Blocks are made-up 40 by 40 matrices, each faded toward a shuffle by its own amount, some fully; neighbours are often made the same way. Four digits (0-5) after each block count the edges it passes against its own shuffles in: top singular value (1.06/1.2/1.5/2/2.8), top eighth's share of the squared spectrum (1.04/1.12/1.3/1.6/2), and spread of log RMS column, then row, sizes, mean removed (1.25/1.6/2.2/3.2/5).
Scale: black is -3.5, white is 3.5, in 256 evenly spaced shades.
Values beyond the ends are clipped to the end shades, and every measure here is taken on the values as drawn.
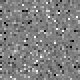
2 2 0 0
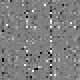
3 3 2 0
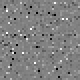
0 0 0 0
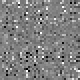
3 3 2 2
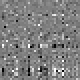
4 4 2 2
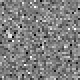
0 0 0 0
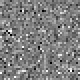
0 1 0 0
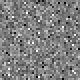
0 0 0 0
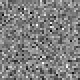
0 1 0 0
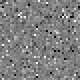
1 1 0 0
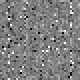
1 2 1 0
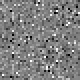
0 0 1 0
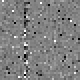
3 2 1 0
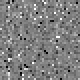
1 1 0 0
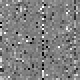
2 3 2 0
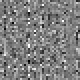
2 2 3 0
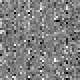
1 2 3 0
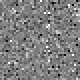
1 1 1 0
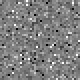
0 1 0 0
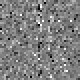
1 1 1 0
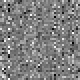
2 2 3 0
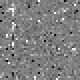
2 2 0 0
